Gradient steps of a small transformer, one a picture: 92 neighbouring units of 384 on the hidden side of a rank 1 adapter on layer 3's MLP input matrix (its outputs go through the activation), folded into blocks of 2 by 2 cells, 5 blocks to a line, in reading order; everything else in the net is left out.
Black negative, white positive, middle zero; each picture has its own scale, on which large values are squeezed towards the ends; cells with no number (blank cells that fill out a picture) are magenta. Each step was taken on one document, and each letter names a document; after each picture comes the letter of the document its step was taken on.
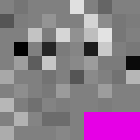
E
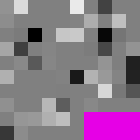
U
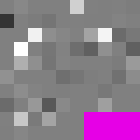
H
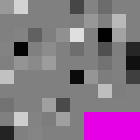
U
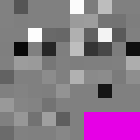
E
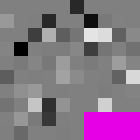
H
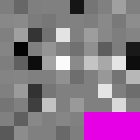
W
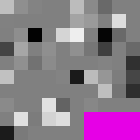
U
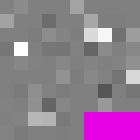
H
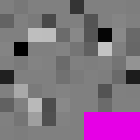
H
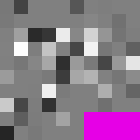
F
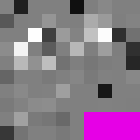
E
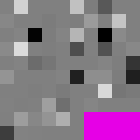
U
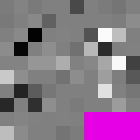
W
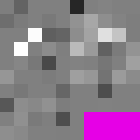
E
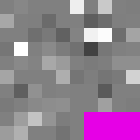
H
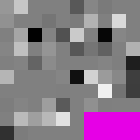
U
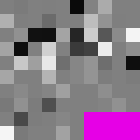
E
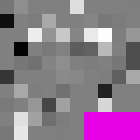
H
